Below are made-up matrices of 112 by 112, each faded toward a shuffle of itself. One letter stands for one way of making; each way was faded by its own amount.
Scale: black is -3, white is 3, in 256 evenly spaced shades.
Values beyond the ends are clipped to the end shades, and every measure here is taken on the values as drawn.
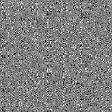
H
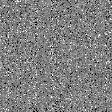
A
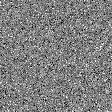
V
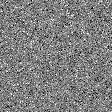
V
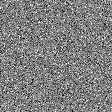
V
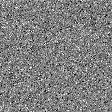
V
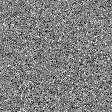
V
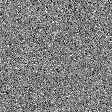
V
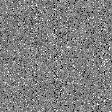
A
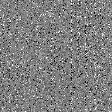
A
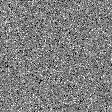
V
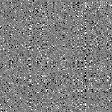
H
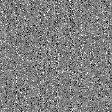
A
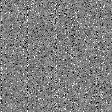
A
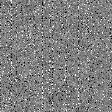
A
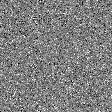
V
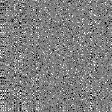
H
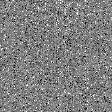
A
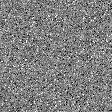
V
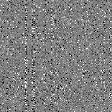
H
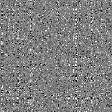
H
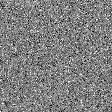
V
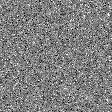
V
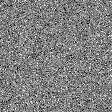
V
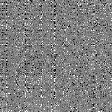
H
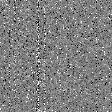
A
